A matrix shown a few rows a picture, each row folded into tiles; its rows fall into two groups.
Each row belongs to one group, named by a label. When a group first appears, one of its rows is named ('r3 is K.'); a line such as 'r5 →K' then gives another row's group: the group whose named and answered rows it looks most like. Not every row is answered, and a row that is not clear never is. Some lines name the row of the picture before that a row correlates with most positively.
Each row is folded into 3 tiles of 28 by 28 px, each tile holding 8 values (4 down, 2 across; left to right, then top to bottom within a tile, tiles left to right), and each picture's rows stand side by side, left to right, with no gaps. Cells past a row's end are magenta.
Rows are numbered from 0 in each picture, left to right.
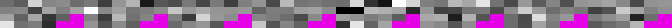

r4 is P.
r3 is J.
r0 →J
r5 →P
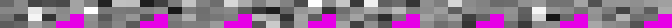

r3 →P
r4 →J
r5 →J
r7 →J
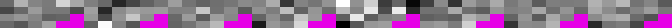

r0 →P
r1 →P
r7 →J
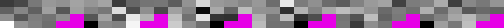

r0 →J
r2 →J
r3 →J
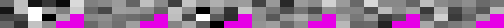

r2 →J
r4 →J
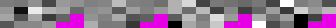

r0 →P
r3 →J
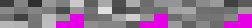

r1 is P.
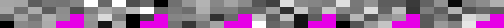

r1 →J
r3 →J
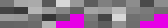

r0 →P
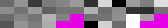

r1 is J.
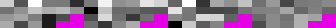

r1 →P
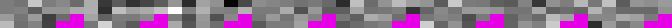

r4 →P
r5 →J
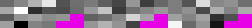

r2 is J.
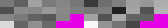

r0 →J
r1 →J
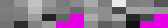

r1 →J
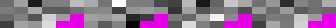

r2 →P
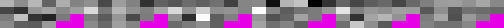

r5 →P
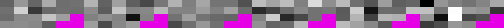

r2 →J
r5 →P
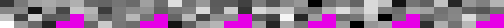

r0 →J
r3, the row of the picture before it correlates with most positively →1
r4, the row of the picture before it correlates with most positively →1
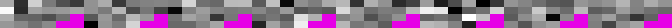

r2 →P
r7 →P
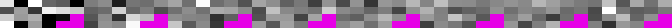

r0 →J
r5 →J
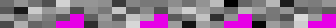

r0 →P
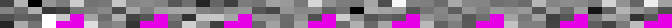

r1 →J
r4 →P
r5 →J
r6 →J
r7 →P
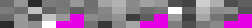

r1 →P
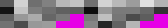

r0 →P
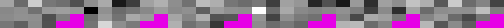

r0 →J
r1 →P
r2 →J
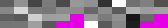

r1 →J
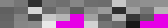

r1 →J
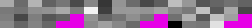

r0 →J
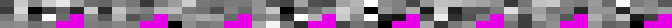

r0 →P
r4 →J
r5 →P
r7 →J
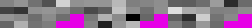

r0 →P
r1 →P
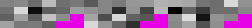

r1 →J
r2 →P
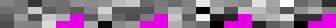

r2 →J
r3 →J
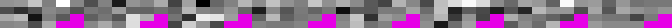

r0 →P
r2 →P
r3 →P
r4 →P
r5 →P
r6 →P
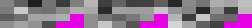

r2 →J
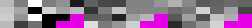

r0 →J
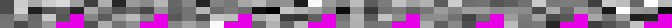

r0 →P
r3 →P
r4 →P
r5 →J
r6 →J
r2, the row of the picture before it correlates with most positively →1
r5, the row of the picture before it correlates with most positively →0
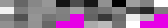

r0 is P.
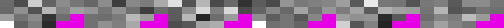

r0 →J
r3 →J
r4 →J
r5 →P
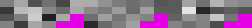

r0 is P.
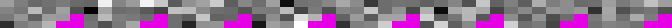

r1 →P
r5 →P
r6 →J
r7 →P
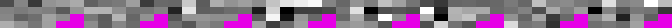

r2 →P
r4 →P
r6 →J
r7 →P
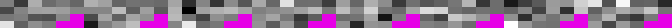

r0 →J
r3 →J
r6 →J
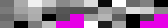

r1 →J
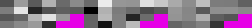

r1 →P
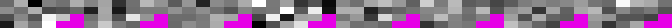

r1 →P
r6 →J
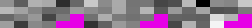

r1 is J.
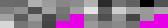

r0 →J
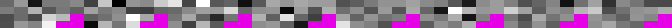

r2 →J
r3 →J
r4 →J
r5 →P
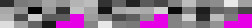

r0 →J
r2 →P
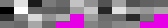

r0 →P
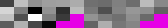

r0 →J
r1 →P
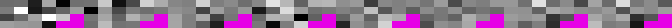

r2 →J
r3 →P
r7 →J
